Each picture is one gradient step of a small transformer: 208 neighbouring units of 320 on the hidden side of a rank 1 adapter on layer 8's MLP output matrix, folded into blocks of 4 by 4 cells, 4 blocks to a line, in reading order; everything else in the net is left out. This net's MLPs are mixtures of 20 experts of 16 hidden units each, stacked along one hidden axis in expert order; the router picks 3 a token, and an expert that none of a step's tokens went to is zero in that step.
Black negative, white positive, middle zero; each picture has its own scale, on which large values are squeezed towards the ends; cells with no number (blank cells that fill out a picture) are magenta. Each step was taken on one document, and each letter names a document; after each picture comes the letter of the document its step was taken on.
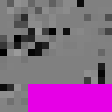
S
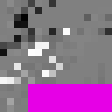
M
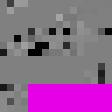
S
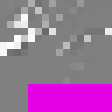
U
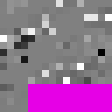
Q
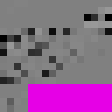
M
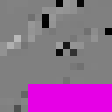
U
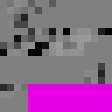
S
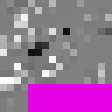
M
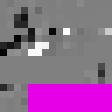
S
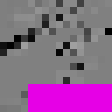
U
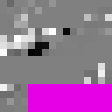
S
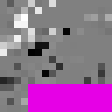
M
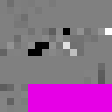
S
